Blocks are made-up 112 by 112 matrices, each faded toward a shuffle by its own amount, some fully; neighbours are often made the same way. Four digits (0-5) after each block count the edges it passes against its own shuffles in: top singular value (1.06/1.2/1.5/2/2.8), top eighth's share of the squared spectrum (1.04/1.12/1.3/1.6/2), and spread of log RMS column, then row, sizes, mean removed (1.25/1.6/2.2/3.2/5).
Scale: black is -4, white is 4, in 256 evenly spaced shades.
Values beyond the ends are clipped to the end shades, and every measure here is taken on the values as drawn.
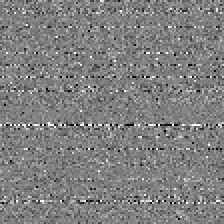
3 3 0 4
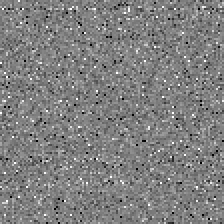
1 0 0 1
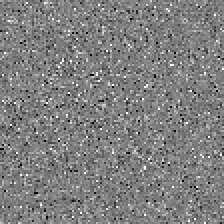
1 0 0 1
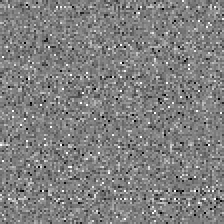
1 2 0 2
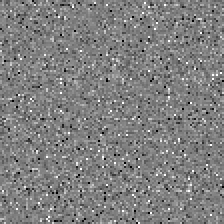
0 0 0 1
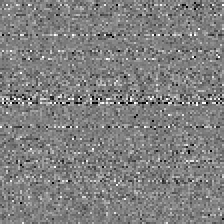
3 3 0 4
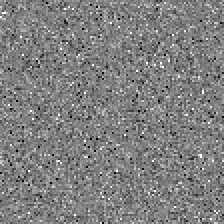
0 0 0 0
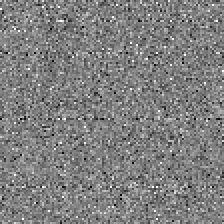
1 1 0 2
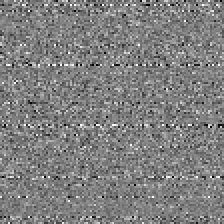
2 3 0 4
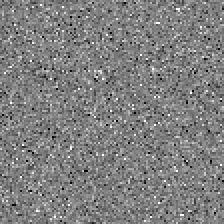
0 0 0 0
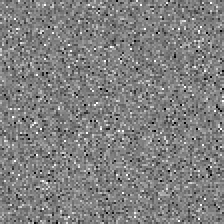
0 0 0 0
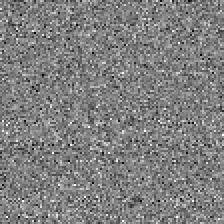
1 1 0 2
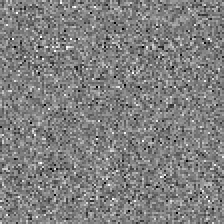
0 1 0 2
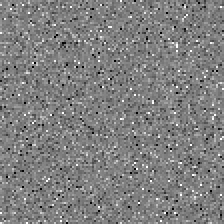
2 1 0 0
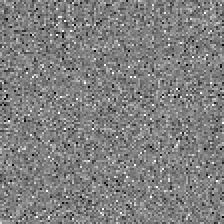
3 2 1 1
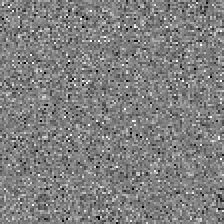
4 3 1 2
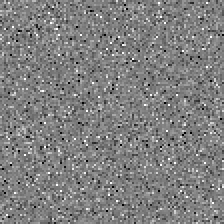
0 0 0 0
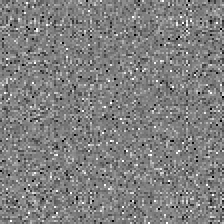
4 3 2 1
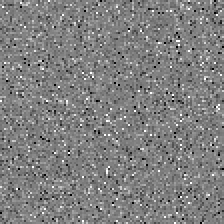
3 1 0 0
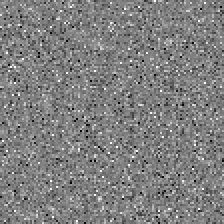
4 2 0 1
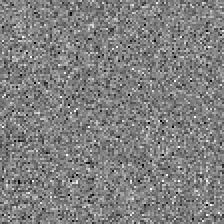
3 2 1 1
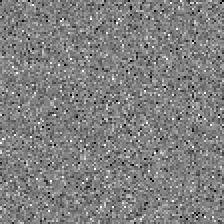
1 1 0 0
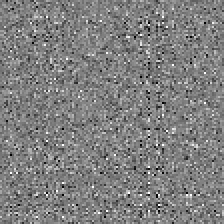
3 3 3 2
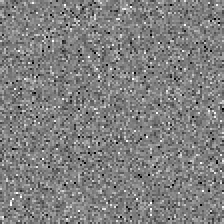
1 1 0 0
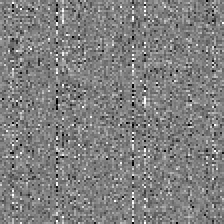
3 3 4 2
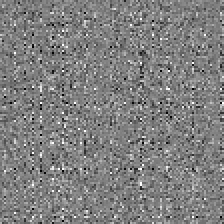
3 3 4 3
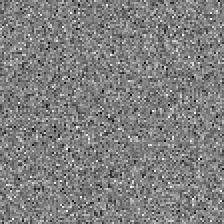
2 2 0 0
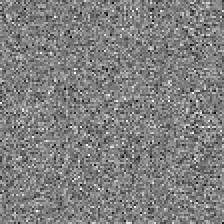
4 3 2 2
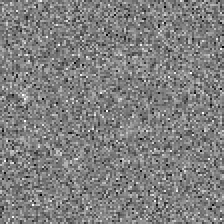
3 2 0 0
